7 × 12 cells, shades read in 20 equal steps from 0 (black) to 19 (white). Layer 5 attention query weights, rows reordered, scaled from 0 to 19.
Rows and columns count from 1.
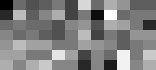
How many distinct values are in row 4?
8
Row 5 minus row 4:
1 6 3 5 3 0 -2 6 1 0 -2 -1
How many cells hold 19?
1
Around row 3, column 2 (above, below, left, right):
14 8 8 8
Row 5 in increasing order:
7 9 9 9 10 10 11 11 12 12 12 14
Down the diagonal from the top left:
0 14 8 7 9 12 3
